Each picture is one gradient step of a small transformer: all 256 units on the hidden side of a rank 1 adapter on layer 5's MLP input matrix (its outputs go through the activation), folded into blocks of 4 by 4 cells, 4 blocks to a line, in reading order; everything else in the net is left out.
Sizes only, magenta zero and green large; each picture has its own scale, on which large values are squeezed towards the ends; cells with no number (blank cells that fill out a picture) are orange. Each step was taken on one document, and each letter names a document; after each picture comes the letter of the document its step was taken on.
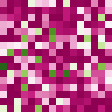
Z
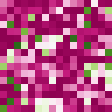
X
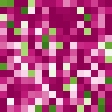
Z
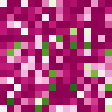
X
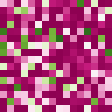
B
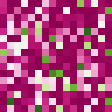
B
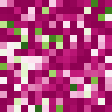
X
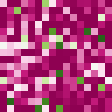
B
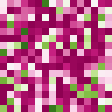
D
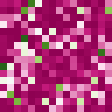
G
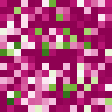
B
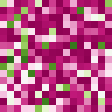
G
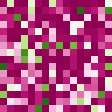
G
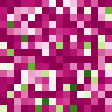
X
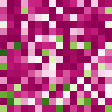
D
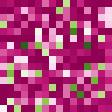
D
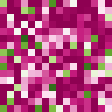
D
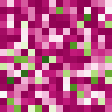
D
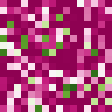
B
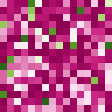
G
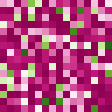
G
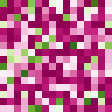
G
